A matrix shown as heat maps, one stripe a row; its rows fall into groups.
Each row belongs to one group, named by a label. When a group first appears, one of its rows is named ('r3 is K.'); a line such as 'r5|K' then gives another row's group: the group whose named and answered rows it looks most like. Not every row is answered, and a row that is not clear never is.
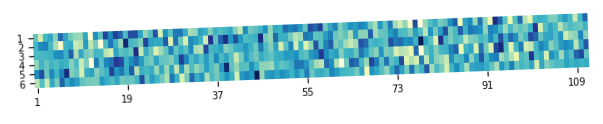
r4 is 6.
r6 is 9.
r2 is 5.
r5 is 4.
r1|6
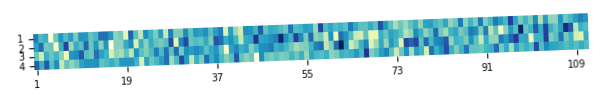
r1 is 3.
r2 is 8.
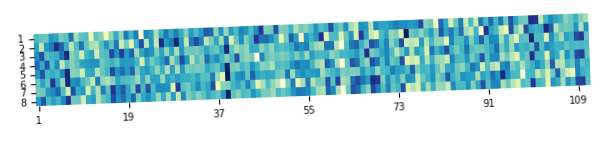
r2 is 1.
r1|5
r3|4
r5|4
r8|4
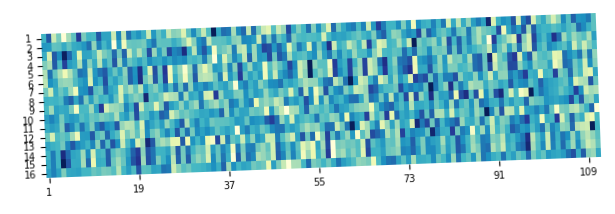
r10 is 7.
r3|1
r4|1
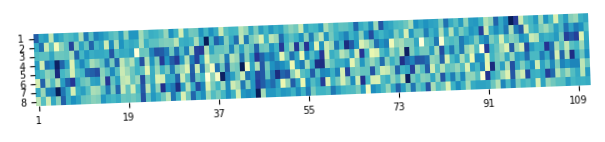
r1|3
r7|1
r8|9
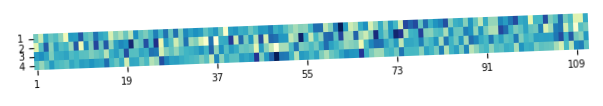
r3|7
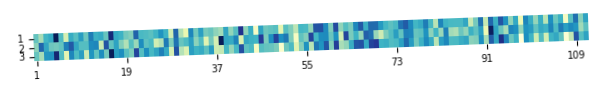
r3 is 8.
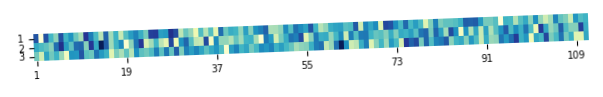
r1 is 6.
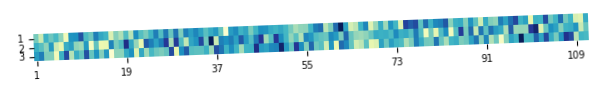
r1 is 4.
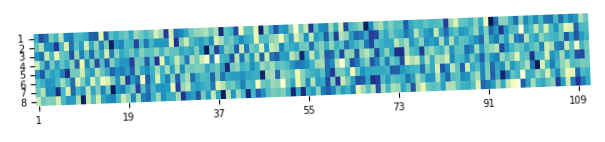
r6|5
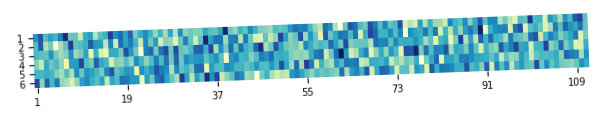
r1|4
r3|5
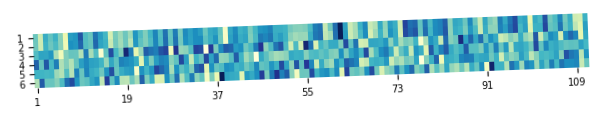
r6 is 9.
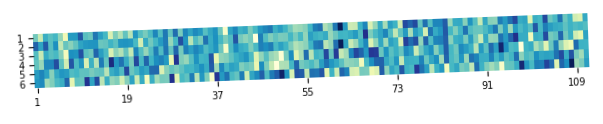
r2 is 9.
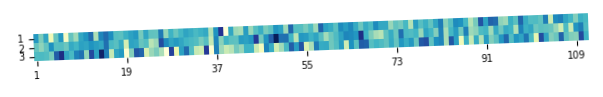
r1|3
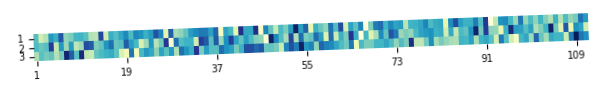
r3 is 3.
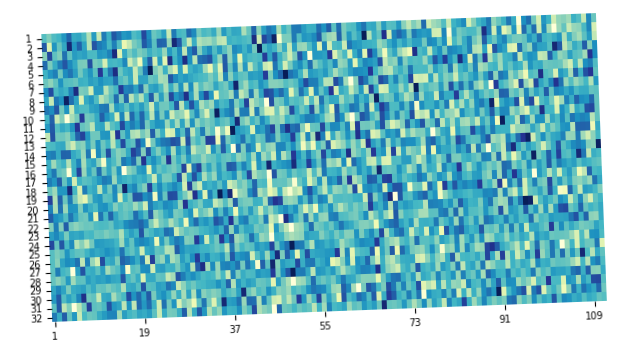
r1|6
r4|1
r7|4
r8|1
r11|4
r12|9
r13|5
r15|6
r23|7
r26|6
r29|7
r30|4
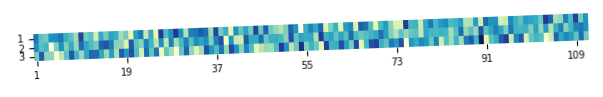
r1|1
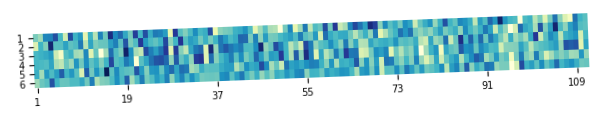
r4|5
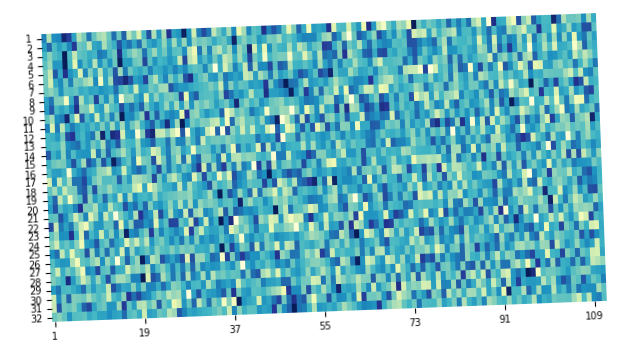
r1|1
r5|1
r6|6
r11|6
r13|6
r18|3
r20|4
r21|5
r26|5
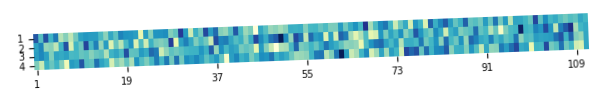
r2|8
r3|7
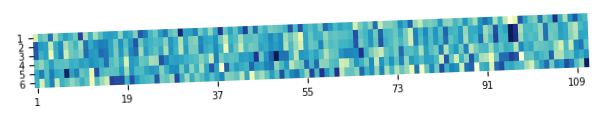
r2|3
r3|3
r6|6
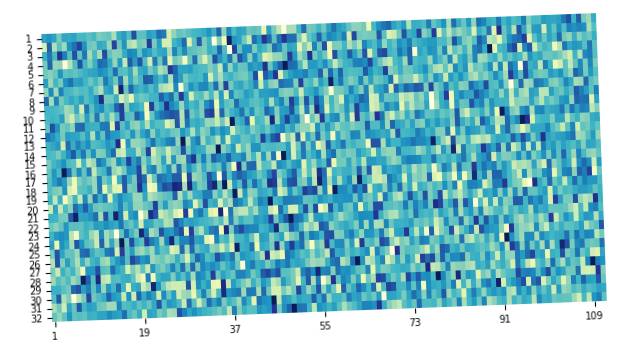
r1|7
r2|9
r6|6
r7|6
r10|5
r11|9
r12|3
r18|5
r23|5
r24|6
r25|9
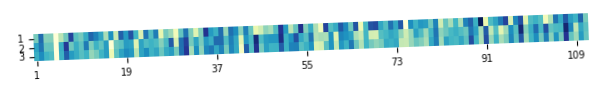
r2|8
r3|8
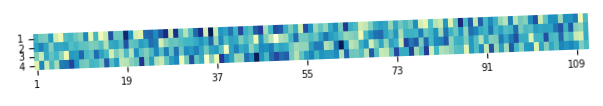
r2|7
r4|9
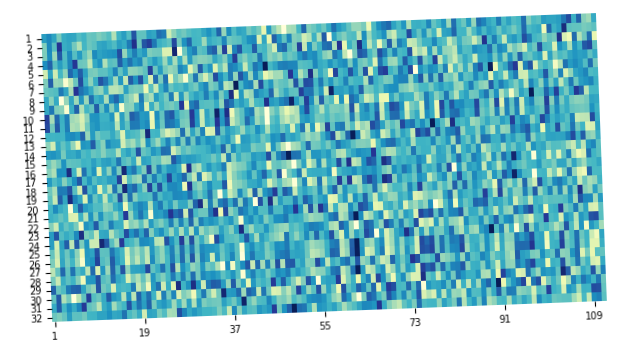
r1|7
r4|4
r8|3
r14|7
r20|8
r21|5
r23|4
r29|1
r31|4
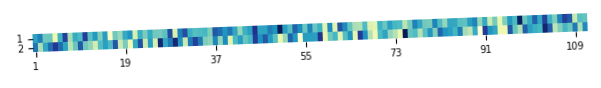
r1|8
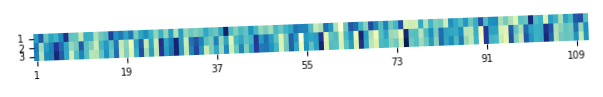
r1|4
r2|1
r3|1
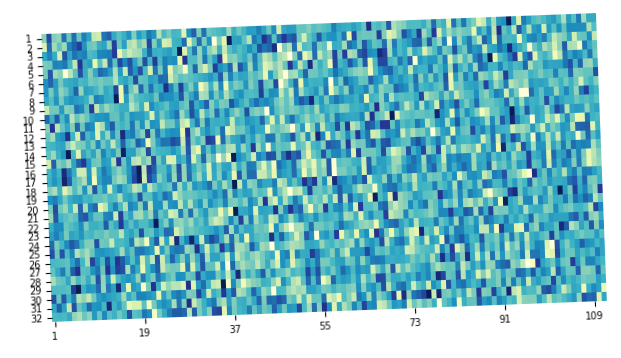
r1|6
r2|9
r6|7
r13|5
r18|3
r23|7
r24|1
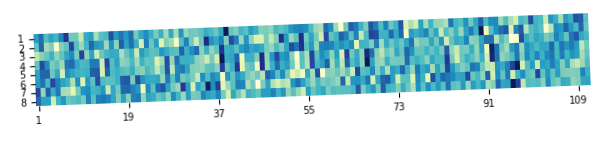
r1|4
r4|9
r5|9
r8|3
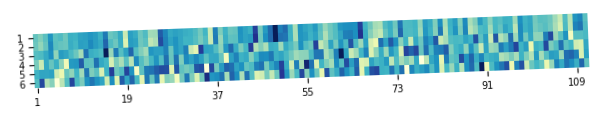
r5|5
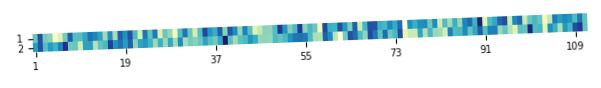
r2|4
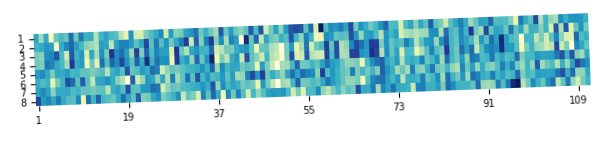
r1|3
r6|3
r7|7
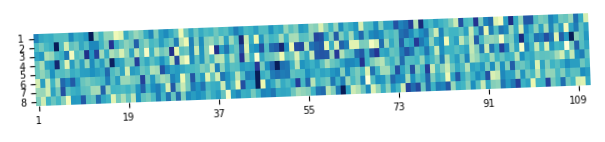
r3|8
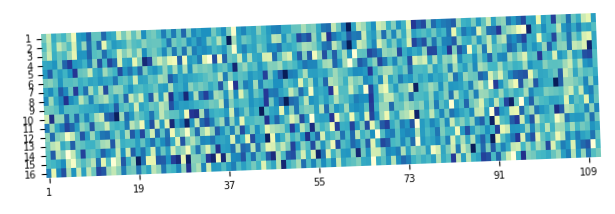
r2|3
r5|4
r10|6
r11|1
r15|5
